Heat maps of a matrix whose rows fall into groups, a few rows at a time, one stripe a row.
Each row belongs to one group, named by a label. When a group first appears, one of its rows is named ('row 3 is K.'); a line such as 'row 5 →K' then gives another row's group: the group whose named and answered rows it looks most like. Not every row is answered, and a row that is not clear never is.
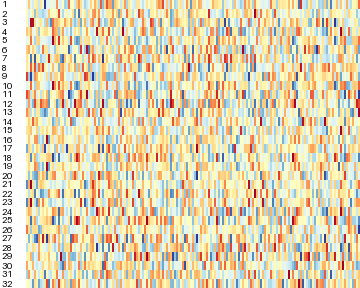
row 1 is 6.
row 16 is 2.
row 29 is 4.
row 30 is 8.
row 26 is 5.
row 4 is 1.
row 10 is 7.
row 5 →7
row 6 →5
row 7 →8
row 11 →5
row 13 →6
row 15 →1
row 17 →6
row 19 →2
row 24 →1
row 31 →6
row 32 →2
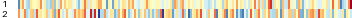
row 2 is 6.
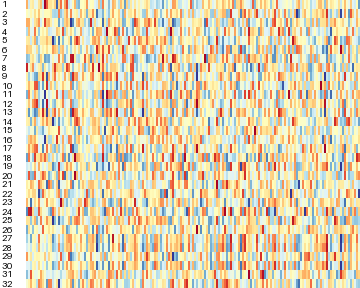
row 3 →4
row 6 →1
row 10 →2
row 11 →6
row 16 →6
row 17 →2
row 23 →5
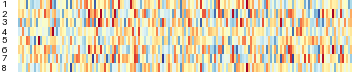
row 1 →8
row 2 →1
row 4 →4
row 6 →1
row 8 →8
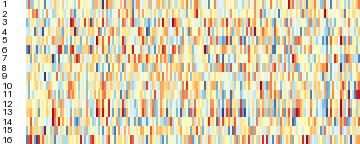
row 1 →6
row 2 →2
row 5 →1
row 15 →6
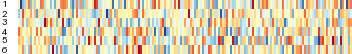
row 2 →6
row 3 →7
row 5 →1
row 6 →4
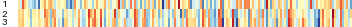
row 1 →8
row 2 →1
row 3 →1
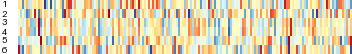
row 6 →5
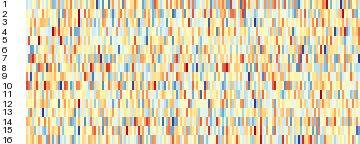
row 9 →5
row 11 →2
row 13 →8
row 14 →4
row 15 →8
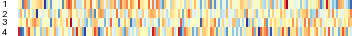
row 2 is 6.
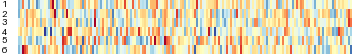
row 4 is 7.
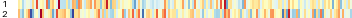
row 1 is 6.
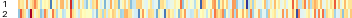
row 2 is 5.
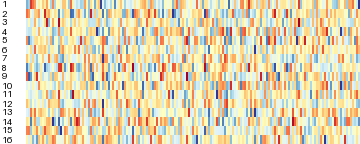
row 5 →5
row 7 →8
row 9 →5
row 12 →8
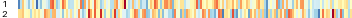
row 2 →1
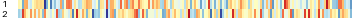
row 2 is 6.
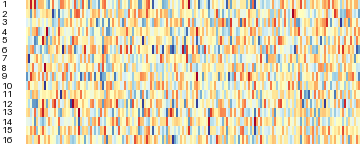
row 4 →2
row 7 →5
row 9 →6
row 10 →6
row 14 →8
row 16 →4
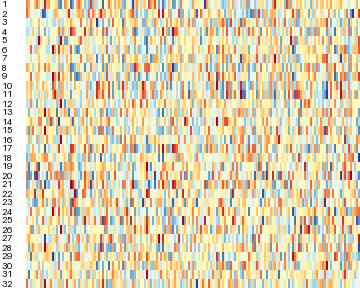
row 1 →4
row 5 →5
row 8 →4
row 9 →7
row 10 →1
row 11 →1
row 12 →4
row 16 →5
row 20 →5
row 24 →7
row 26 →4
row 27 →6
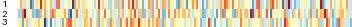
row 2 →8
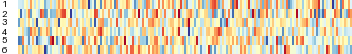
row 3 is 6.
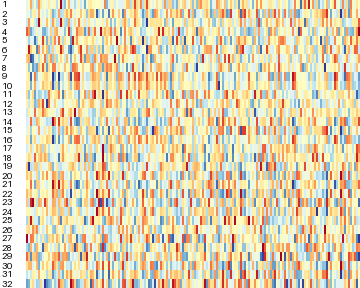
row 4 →6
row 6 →5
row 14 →7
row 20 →1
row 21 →7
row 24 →1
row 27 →8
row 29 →5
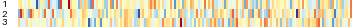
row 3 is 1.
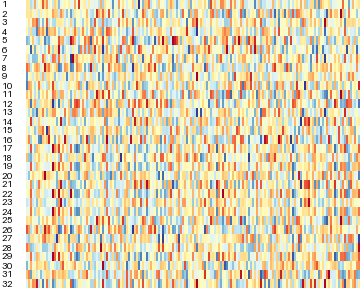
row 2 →1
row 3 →2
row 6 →8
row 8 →4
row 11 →1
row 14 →4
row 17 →7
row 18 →5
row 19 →7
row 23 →4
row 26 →4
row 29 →7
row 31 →5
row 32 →2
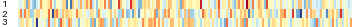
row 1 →8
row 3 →6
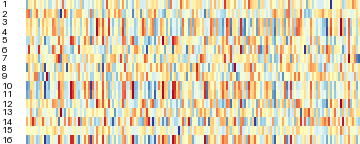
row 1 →6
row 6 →5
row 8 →6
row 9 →2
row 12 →1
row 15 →1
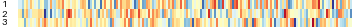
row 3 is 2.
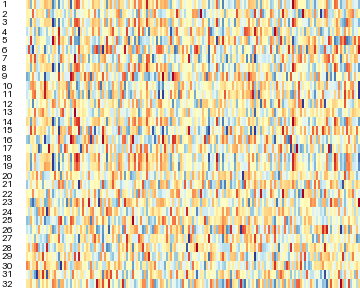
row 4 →8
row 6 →6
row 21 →8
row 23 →6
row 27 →8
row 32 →1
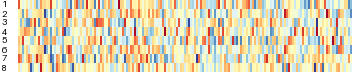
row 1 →8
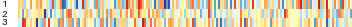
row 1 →4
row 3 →6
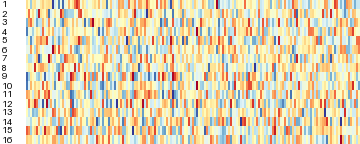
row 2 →5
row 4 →6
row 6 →7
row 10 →6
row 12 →2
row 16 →1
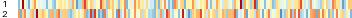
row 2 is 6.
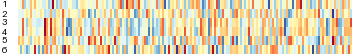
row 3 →7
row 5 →1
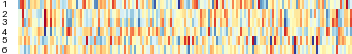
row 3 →7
